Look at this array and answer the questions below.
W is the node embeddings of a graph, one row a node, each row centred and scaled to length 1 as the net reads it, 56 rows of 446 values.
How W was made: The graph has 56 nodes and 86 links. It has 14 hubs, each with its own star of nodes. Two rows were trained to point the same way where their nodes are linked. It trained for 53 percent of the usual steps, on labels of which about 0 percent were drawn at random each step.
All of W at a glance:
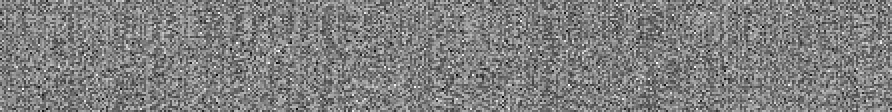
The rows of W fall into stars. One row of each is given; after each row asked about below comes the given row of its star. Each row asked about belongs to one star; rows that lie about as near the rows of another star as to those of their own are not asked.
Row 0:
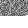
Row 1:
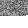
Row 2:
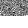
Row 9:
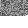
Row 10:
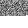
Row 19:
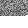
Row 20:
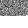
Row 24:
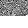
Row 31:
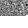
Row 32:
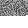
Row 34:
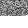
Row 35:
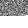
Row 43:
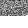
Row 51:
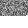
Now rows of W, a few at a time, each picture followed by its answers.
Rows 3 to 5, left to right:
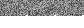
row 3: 31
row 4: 43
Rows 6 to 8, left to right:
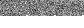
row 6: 20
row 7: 10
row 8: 32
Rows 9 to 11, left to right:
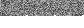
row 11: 24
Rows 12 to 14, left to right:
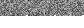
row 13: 43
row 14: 10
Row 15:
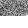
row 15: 35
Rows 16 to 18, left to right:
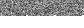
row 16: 1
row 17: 34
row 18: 24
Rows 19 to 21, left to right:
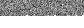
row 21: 20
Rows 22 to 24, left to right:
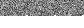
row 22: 2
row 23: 19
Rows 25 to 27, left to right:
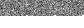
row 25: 32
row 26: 19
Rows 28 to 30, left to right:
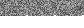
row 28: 31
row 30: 2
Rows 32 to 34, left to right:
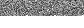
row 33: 24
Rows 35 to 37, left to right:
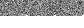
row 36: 0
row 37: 51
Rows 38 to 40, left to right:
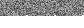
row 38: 32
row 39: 35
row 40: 20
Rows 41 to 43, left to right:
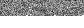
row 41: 51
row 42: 1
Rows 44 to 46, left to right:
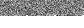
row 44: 32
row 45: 35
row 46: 31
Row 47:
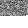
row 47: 1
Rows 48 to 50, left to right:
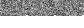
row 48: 9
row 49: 51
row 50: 20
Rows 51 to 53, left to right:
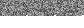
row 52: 1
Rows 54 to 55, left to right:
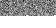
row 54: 35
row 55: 51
